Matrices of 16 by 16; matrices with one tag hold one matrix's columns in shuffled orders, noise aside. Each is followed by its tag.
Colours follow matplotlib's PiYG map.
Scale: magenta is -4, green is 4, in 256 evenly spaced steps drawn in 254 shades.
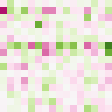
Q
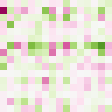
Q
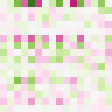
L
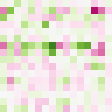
Q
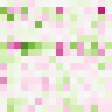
Q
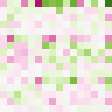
L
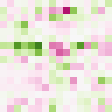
Q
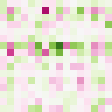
Q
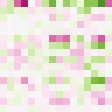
L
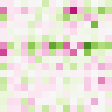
Q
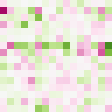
Q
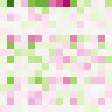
L
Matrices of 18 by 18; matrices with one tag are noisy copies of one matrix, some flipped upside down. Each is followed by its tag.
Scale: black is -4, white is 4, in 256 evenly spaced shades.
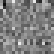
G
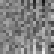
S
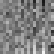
S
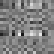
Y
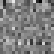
G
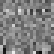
G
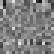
G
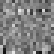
G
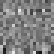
G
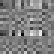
Y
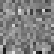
G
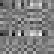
Y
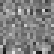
G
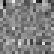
G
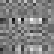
Y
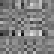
Y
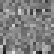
G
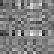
Y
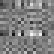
Y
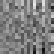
S
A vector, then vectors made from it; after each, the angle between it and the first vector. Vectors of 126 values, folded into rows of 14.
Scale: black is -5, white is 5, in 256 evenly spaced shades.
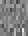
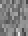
partly opposed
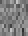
nearly opposite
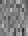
nearly opposite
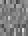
nearly parallel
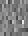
orthogonal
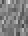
partly aligned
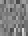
nearly parallel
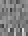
nearly parallel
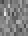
orthogonal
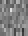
nearly opposite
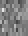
orthogonal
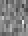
orthogonal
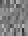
nearly opposite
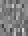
nearly parallel
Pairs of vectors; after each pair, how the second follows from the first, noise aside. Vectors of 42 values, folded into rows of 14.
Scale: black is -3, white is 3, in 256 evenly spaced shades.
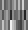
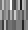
shuffled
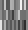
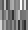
copied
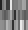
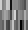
negated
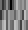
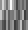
negated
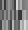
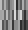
negated
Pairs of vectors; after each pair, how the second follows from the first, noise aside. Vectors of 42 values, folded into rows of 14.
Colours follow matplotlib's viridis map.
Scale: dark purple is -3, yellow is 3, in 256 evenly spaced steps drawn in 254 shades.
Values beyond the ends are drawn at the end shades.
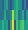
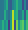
copied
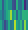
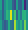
copied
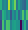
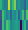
copied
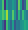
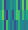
sign-scrambled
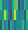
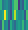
copied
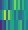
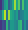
copied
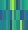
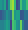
copied
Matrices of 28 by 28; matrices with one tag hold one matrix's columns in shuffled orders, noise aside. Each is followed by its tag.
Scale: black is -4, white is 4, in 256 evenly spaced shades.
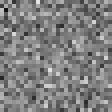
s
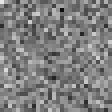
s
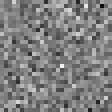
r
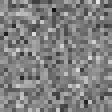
s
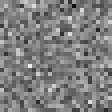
r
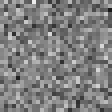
s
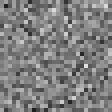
r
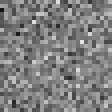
s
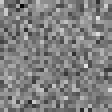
r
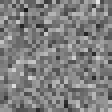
s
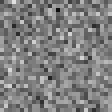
s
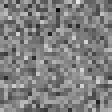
s
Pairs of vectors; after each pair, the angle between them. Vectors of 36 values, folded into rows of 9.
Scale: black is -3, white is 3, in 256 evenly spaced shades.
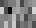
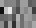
nearly opposite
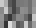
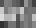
orthogonal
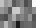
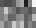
orthogonal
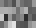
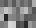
nearly parallel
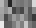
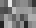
nearly opposite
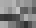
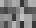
orthogonal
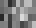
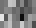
nearly opposite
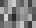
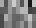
partly aligned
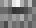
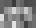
partly opposed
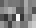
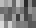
partly opposed
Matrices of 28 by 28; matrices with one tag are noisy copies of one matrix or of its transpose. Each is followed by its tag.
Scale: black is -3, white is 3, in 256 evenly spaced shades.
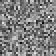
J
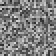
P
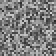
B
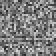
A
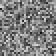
B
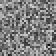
B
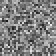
B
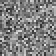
J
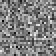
A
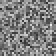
B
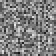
A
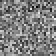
J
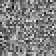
J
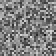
B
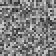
P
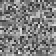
J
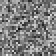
B
